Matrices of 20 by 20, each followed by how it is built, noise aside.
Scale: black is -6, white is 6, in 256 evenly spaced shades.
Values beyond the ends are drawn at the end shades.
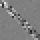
banded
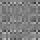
low rank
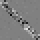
banded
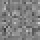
low rank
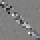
banded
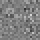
low rank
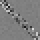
banded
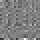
low rank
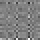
low rank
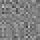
low rank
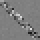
banded
